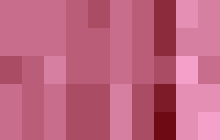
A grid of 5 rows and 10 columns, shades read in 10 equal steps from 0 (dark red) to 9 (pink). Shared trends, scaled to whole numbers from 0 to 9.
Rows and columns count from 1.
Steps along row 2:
same same down same up down down up same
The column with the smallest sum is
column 8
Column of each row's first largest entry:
9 9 9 9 10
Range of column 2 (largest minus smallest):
1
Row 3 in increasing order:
4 4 5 5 5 5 6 6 7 9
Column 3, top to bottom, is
6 6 7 6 6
